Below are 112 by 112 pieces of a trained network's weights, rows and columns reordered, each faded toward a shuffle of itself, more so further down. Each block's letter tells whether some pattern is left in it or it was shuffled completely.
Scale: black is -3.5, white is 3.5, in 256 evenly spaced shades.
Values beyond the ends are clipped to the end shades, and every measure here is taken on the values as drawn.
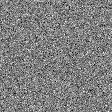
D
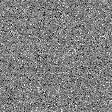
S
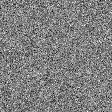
D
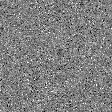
D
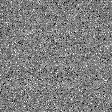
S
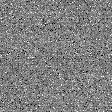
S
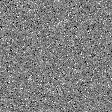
D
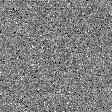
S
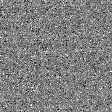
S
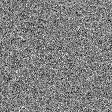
D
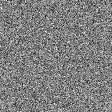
S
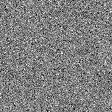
D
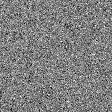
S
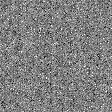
S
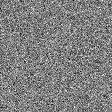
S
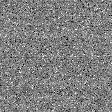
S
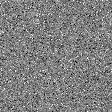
D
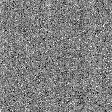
S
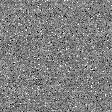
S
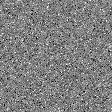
D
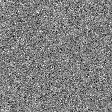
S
